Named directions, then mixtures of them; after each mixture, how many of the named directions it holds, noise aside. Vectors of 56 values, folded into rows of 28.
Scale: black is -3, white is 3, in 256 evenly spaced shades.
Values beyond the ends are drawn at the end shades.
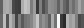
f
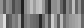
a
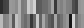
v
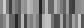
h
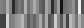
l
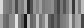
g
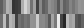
one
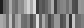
two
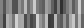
three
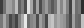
one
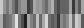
one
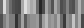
three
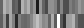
one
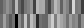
three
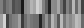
one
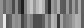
one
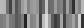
two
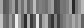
two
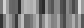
three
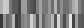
two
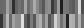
one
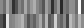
one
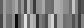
three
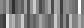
one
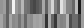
two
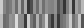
one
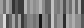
two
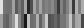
one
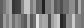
three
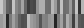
three
